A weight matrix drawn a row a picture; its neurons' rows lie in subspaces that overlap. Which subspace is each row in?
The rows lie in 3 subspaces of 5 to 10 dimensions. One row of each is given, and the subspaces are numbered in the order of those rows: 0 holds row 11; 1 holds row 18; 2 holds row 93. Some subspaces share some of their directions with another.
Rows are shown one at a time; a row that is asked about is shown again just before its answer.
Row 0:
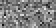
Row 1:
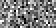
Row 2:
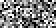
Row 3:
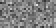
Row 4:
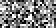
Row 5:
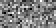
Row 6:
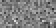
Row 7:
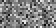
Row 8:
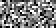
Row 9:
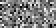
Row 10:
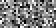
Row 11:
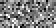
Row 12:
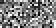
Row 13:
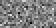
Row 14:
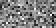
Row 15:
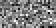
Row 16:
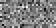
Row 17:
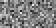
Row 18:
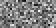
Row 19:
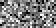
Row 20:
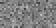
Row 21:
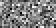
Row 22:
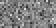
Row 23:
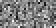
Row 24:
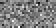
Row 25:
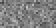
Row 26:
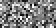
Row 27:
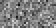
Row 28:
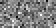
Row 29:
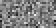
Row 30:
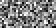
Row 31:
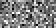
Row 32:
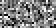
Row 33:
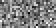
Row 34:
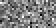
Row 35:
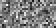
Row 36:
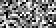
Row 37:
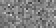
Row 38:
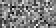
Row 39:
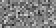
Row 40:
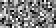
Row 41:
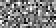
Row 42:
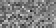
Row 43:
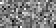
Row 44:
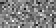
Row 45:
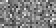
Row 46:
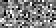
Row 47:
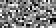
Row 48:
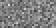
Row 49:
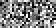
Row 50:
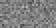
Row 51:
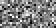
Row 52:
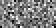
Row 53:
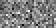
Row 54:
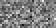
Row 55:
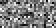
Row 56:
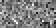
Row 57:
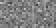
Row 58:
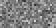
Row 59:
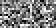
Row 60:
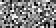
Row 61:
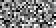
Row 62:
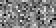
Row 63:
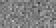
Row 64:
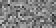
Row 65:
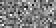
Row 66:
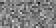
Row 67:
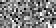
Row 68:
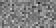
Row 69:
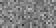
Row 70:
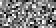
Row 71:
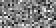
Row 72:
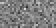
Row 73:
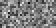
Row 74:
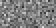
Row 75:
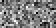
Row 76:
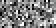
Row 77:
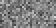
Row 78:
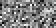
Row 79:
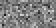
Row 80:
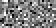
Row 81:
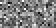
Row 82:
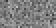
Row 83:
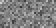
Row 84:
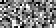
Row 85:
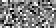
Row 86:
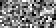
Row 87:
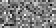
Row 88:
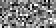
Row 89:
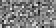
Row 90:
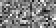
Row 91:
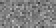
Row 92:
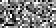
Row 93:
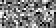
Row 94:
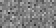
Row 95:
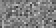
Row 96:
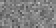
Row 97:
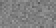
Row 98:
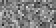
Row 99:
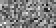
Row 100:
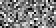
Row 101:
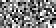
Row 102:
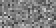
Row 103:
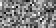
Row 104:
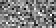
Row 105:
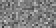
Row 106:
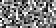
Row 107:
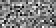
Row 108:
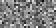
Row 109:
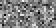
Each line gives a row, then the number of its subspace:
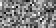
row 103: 1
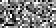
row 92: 2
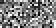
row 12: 1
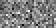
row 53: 0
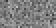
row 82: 2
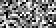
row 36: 1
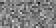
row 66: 2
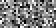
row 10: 1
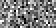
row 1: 1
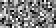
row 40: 2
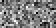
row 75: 2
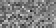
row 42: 0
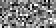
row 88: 2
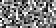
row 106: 1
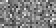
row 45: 2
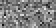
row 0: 2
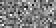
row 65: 1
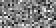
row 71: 0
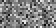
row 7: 1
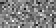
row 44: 0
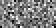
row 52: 1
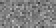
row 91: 0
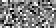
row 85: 2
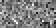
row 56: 2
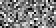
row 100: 1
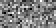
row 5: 1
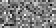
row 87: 2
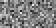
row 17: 2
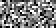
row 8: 2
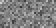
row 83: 1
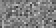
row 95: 1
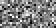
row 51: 1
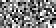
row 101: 2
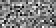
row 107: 0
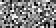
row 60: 2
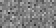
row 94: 1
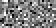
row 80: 2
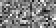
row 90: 0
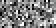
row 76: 2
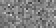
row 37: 1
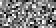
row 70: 1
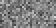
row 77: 1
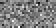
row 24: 0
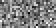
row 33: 1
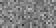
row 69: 1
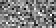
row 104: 0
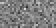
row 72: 0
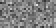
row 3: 2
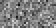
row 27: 0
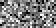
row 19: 1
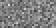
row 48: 0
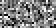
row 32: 0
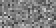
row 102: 0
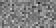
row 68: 0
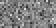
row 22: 2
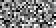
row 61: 1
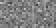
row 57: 2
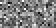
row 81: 2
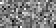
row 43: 1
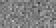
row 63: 2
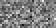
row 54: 0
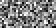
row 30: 1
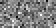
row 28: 0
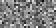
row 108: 1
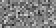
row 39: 0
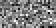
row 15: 2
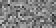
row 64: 0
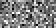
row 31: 0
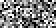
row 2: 1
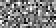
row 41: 1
